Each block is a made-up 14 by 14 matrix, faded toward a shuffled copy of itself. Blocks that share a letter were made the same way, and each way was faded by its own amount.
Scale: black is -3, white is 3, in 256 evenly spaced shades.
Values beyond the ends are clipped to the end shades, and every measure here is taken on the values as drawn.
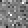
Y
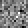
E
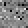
Y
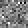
E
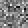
E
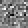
Y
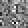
E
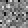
Y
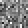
E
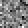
E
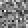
E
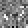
Y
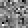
E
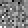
E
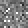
Y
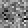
E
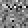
Y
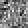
E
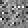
Y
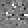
Y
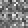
E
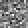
E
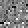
Y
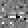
Y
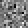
E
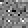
Y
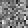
E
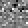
Y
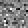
Y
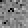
Y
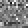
Y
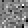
Y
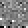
Y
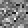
E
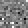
Y
